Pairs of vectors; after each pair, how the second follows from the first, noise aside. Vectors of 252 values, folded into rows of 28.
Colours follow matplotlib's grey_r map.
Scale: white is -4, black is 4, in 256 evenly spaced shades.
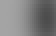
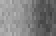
copied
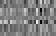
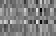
copied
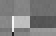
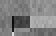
negated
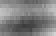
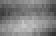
negated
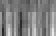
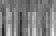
copied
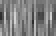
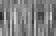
copied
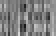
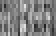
negated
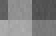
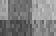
negated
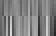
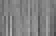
shrunk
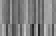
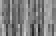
copied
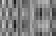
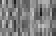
copied
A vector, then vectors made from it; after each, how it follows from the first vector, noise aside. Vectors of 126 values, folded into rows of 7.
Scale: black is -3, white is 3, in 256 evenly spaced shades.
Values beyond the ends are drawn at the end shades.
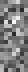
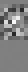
partly zeroed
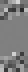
partly zeroed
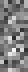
reversed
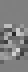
partly zeroed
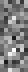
reversed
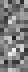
reversed
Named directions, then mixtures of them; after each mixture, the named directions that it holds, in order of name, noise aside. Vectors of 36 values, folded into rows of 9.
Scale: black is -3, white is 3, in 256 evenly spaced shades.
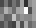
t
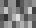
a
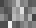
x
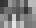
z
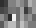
x, z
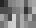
x, z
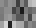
x, z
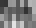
z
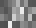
x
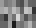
a, z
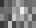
t, x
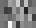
t, x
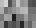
a, z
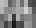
z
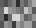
a, t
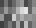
t, x
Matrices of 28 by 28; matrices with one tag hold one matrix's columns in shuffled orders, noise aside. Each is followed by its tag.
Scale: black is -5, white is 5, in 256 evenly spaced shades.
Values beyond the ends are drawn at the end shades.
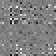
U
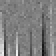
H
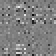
U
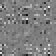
U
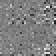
U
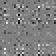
U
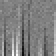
H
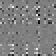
U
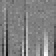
H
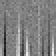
H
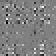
U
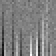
H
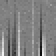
H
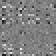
U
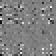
U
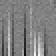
H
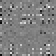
U
